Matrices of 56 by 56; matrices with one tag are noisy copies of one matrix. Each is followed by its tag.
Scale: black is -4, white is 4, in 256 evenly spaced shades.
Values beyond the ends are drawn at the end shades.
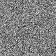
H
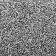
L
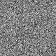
H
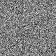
H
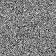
H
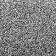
L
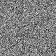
H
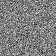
H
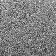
L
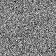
H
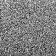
L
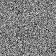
H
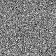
H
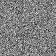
H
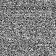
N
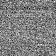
N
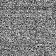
N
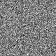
H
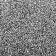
L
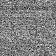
N
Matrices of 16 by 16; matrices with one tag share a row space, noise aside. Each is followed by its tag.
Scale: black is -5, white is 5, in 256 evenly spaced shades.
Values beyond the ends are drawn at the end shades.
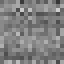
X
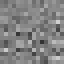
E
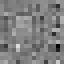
E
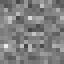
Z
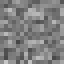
Z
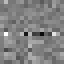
Z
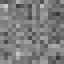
E
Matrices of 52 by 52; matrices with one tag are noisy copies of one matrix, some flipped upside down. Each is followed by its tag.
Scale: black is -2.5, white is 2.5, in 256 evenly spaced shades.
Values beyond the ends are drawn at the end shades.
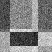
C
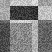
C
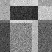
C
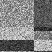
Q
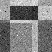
C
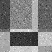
C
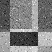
C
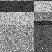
Q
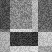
C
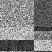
Q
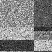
Q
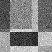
C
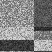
Q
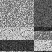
Q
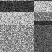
Q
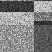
Q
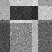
C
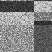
Q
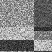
Q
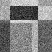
C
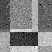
C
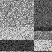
Q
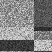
Q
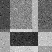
C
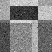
C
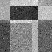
C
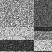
Q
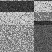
Q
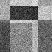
C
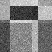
C
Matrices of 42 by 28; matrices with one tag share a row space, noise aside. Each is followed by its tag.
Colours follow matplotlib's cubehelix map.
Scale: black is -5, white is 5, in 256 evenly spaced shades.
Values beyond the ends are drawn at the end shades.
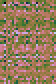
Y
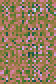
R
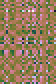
R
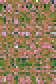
Y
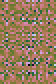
R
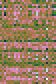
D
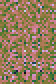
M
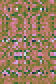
M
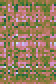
Y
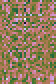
M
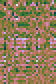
Y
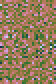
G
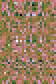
M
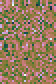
G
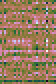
D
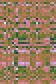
Y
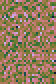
M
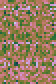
Y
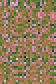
M
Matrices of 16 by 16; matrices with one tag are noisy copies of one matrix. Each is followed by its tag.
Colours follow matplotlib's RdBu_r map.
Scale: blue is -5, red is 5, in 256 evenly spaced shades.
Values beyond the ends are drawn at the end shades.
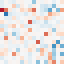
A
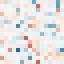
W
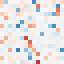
W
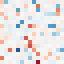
W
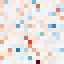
W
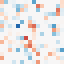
W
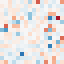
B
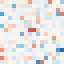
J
